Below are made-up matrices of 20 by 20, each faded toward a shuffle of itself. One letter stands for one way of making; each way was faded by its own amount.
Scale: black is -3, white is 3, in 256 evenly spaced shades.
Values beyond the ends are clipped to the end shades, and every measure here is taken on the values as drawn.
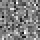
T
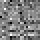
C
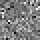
T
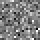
T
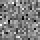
T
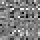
C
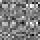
C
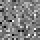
T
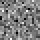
T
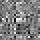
C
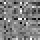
C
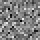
T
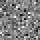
T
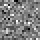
T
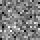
T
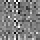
C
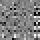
C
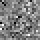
T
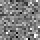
T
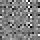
C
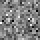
T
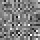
C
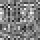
C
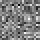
C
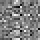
C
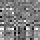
C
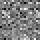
C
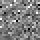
T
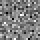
T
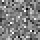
T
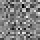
C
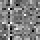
C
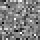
T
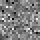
T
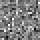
T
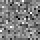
T
